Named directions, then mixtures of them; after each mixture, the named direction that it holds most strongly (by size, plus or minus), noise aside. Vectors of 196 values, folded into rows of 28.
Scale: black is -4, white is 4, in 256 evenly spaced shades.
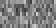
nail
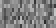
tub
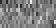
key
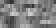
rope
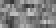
rope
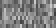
tub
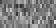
nail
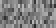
tub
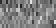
key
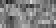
rope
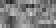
rope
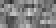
rope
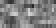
rope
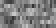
rope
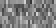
nail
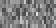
nail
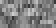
rope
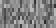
tub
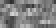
rope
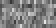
tub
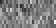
key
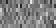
key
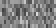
nail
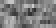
rope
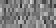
tub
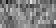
key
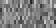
tub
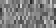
tub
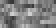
rope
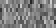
tub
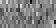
key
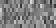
tub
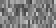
nail
